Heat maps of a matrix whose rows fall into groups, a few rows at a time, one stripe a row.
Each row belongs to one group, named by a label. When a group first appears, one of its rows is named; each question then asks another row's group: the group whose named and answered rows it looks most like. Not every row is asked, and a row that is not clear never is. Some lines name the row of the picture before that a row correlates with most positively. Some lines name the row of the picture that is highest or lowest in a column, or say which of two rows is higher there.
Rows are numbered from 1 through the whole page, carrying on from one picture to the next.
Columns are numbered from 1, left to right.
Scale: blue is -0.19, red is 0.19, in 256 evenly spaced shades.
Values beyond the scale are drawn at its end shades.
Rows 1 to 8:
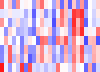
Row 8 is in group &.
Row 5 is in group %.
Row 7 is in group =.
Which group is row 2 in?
=
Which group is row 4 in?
=
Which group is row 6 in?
=
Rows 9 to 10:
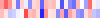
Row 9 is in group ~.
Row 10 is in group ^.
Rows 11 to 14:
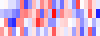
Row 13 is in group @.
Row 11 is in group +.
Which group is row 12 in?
^
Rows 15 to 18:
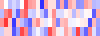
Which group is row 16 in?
~
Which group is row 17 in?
@
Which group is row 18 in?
~
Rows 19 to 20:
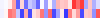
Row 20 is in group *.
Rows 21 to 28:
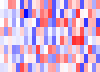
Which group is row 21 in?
*
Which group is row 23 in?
%
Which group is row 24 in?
=
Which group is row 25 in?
=
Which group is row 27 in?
%
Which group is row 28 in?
~
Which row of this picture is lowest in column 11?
28
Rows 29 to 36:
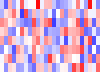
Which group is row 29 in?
+
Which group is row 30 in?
*
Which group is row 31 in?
*
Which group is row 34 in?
@
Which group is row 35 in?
~
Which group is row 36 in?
=
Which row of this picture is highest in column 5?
34
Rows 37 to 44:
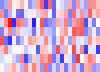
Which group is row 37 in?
+
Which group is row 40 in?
=
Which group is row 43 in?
+
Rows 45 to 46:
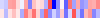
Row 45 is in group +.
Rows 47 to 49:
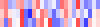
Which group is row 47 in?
@
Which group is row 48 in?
@
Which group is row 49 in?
+
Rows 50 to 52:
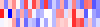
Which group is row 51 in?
&
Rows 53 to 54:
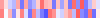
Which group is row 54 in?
~
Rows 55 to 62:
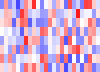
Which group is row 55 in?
^
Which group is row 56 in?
~
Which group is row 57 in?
~
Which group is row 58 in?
%
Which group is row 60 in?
&
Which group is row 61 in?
%
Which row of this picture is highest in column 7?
59
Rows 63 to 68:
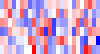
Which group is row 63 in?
~
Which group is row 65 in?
*
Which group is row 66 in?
+
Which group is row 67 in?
%
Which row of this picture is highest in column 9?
68
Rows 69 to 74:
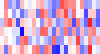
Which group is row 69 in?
@
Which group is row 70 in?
%
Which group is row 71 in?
~
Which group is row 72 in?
%
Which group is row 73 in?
~
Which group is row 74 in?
+
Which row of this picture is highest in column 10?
74
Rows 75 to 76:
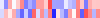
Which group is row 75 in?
+
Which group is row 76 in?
*
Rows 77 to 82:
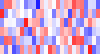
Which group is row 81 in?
=
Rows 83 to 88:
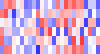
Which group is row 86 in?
^
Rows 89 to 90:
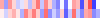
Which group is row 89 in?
*
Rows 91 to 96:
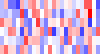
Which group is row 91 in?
^
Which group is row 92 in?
+
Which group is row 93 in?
@
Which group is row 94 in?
*
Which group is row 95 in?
^
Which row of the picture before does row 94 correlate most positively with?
89
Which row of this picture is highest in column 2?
96
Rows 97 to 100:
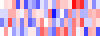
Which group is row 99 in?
=
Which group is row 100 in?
%
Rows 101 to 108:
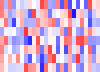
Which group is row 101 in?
%
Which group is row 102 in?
@
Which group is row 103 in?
@
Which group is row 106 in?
^
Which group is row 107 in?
~
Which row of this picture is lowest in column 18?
101
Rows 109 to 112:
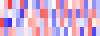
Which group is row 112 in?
*
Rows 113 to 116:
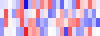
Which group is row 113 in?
+
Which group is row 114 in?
@
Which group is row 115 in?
&
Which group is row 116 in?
^
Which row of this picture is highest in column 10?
114
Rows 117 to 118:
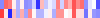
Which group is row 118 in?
&
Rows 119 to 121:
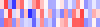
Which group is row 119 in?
@
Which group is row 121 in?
=
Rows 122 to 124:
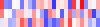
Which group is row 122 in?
=
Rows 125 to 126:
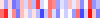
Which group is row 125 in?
^
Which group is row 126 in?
~
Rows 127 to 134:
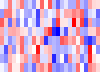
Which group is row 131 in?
@
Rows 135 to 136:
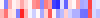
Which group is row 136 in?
~
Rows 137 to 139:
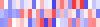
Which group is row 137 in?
=
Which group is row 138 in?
^
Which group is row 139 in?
+
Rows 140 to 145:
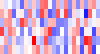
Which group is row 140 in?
%
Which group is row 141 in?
%
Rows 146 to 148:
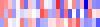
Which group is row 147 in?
%
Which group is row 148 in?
&
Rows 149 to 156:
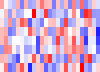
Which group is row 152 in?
%
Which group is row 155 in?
^
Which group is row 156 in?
@
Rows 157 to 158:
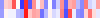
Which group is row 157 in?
*
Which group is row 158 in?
^
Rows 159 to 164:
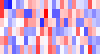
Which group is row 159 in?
%
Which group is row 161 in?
^
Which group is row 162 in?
+
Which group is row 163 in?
@
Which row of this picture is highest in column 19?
159
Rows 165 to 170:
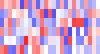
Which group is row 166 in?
+
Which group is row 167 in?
=
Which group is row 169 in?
^
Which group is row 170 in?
@
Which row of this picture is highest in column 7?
169
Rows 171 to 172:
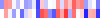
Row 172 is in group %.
